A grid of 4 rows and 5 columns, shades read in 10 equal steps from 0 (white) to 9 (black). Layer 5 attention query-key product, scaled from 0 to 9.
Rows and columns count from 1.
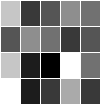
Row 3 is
2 8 9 0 5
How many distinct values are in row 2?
4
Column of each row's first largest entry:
2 4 3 2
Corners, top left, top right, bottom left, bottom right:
2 5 0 7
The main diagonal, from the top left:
2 4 9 3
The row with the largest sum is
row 2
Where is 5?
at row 1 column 5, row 2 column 3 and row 3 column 5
